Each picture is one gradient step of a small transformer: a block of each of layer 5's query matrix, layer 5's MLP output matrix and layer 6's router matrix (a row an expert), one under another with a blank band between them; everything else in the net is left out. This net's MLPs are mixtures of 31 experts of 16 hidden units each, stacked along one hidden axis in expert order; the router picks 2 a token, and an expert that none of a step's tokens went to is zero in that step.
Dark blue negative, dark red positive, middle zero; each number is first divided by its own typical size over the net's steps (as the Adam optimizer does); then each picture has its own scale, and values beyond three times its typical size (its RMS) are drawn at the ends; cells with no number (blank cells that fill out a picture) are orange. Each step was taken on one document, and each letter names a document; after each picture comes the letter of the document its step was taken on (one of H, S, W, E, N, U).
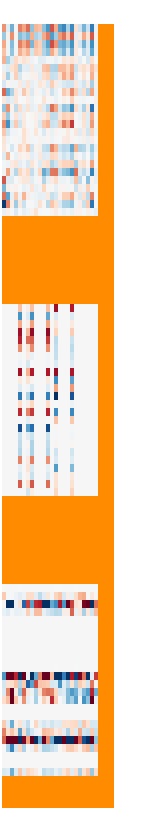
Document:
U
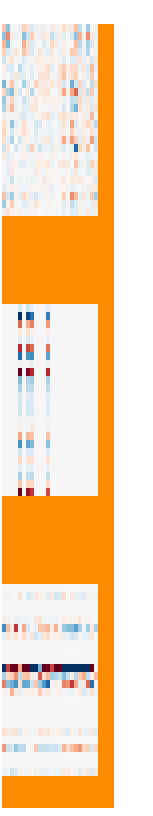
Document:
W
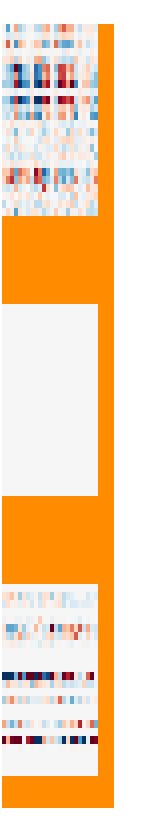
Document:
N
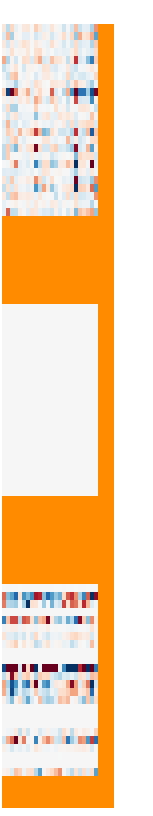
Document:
W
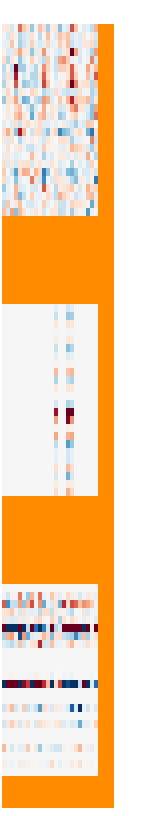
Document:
N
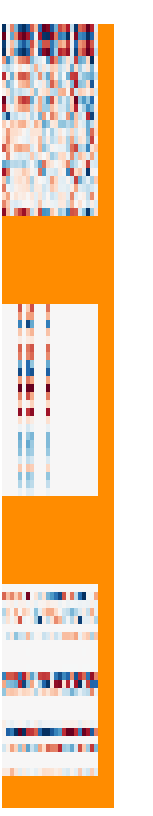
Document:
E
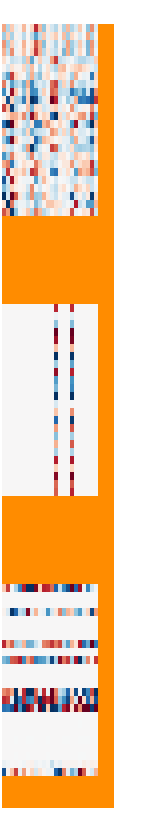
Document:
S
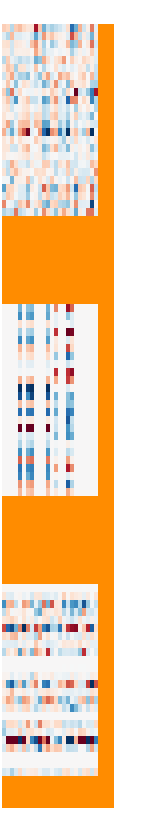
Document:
U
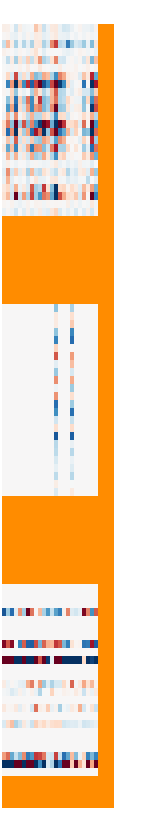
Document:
S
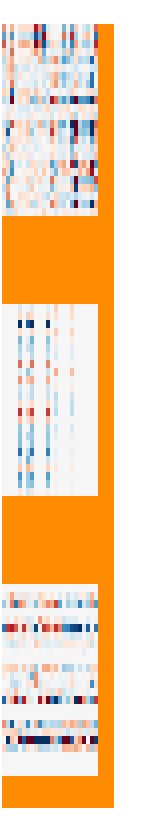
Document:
W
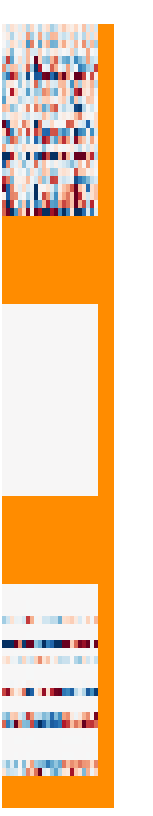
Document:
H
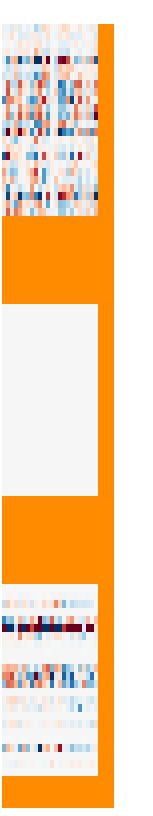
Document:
N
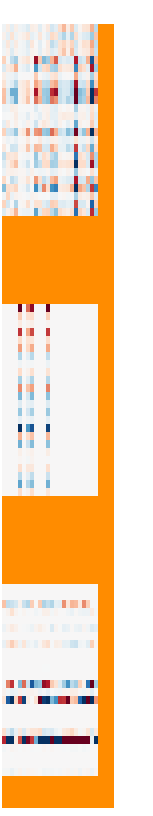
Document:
W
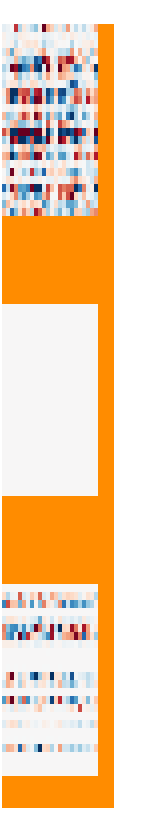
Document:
N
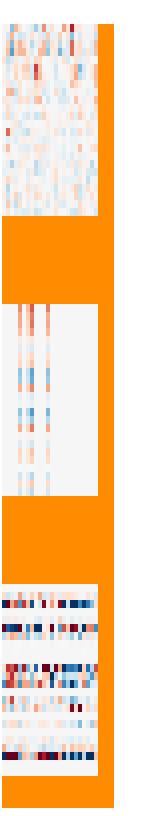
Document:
N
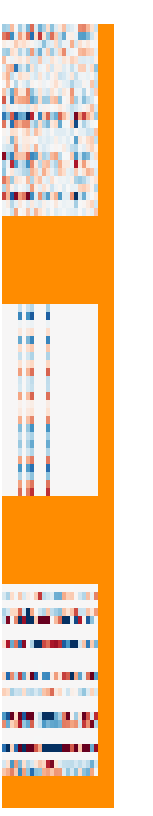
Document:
H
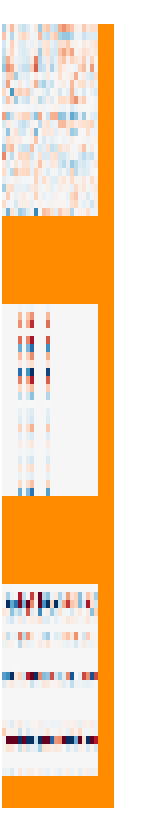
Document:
U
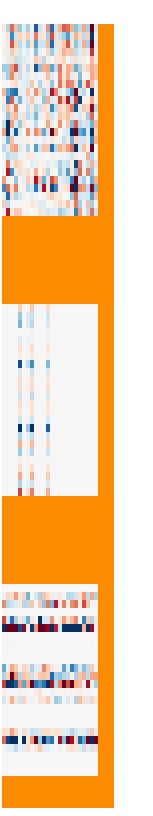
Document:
W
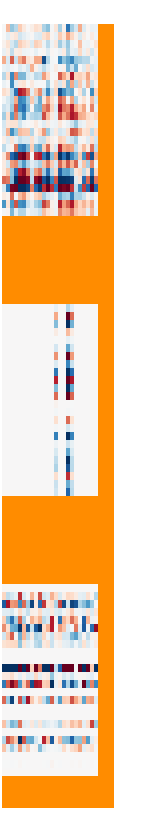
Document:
N
